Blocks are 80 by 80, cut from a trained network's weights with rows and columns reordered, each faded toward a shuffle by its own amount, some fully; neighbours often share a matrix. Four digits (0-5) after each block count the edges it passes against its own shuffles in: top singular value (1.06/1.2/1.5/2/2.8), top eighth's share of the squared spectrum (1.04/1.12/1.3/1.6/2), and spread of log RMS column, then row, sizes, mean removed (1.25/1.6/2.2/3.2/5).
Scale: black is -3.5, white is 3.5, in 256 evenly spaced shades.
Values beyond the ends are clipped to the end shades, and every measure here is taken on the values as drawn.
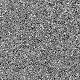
0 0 0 0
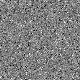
1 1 0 0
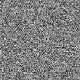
2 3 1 1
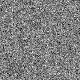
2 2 0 0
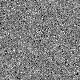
0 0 0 0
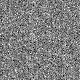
1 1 0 0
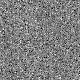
0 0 0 0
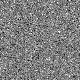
0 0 0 0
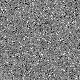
0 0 0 0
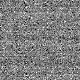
2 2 2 0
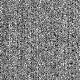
2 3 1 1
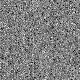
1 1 0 0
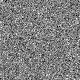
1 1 0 0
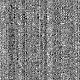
4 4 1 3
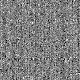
3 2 0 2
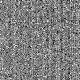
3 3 0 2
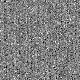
2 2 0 1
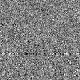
3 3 0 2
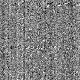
3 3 1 2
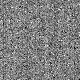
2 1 0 0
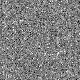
0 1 0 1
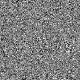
2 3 2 2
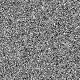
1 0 0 0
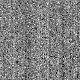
3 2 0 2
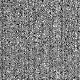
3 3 0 2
